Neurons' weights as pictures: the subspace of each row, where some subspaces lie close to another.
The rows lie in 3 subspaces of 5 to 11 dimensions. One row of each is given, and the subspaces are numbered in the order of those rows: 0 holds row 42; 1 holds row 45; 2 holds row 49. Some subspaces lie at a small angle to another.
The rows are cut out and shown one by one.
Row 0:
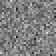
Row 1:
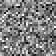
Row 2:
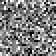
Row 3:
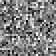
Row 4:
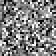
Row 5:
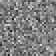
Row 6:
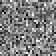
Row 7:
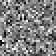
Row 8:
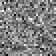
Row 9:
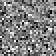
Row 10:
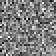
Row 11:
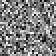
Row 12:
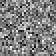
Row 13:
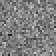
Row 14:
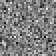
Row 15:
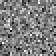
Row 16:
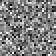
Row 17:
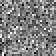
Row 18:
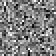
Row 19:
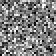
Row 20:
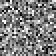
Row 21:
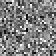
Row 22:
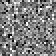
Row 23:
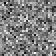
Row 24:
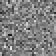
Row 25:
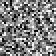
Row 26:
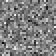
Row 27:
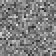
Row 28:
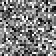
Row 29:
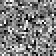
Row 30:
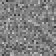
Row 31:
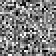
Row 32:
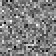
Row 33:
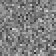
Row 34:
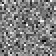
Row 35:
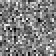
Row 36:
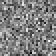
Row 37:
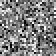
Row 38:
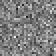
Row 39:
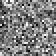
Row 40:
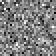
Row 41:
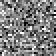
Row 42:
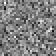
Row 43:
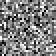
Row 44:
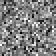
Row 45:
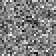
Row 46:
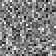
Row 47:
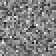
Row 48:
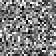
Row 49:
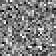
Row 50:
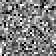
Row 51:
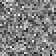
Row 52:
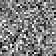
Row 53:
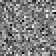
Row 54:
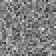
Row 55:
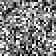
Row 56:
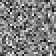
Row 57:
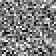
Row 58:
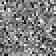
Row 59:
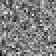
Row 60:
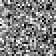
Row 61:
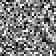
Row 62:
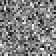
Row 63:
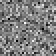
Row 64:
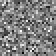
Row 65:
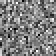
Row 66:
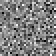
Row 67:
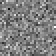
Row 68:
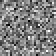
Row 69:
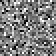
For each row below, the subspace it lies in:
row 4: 0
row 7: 1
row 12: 1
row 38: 1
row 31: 2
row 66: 1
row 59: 2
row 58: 0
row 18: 1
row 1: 1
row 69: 1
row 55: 2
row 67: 1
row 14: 2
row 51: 0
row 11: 1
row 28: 0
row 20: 2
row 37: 1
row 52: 1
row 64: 1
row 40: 1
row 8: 0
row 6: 2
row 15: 2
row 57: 2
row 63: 1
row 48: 2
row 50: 2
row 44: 0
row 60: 1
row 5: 2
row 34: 1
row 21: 2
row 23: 0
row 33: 2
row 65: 2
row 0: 1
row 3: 2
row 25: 2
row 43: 2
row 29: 2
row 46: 0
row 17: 2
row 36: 2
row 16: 1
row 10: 2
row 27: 1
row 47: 2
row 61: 2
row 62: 0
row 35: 2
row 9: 1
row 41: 1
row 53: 1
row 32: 1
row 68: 2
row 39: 1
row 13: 2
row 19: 2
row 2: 1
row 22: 1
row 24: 1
